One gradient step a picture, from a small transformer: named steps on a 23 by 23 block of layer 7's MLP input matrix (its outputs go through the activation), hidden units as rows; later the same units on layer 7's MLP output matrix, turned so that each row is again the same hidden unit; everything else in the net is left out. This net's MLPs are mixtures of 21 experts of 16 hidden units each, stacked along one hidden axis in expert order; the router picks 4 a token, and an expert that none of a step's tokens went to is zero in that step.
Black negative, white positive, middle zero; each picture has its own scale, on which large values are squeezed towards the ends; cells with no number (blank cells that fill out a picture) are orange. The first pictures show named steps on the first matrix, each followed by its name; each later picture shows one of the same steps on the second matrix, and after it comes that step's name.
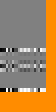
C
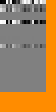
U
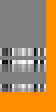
C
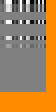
U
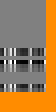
C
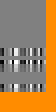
C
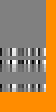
C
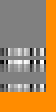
C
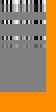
U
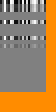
U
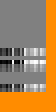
C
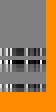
C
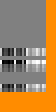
C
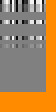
U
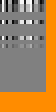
U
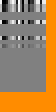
U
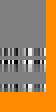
C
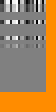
U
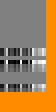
C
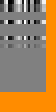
U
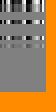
U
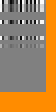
U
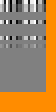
U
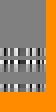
C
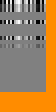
U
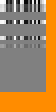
U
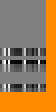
C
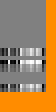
C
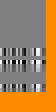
C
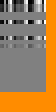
U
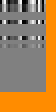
U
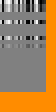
U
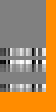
C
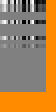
U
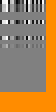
U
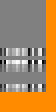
C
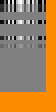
U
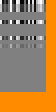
U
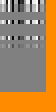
U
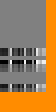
C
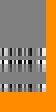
C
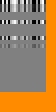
U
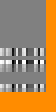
C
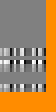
C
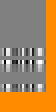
C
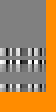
C
